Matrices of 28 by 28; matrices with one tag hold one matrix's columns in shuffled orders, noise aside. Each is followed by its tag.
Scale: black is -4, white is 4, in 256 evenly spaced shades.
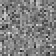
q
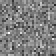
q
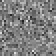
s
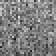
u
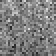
u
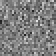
s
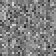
q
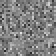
q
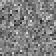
s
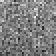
u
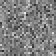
q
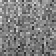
u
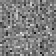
q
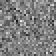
s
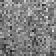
u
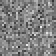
q
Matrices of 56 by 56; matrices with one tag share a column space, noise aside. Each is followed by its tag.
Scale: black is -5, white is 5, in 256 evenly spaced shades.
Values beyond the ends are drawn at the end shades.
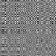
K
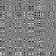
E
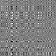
E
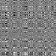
E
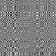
E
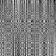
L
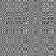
K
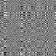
E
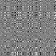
E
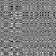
E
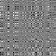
E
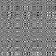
E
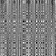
L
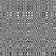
E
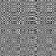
K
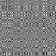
E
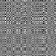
K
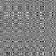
E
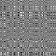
E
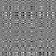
E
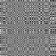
K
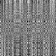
L
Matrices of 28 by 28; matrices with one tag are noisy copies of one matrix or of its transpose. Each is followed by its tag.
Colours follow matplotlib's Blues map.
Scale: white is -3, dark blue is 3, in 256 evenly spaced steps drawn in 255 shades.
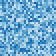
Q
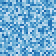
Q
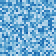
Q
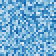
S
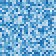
Q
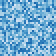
Q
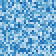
Q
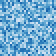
Q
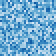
Q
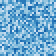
S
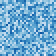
S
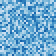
S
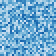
S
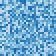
S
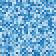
Q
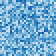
S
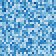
Q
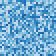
S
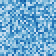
S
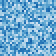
Q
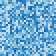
S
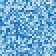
S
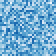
S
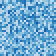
S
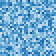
Q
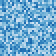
Q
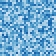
Q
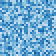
Q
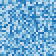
S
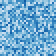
S
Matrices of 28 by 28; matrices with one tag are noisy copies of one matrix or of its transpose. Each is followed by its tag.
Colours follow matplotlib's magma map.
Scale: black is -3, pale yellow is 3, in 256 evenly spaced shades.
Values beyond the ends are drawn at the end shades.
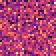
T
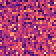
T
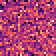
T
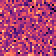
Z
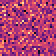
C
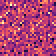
C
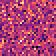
C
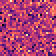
Z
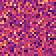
C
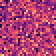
T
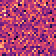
C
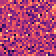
Z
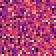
T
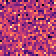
T
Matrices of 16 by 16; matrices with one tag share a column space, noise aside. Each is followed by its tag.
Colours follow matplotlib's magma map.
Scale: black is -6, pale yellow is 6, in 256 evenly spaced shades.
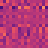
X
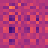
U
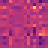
X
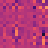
X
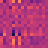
X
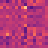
X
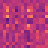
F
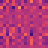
X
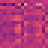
U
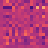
X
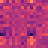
X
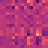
X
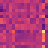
F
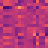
X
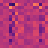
U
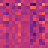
U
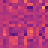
X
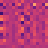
U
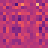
U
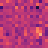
X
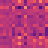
X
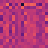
U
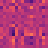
X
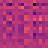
U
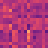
F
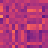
F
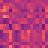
F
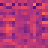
U
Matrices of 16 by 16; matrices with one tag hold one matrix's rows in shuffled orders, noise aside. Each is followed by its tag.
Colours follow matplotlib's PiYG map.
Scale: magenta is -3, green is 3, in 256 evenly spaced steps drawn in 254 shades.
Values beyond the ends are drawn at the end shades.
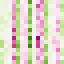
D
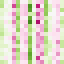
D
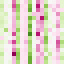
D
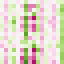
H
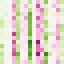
D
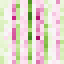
D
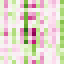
H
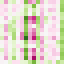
H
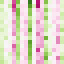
D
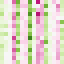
D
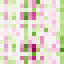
H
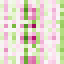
H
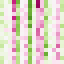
D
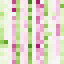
D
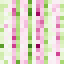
D
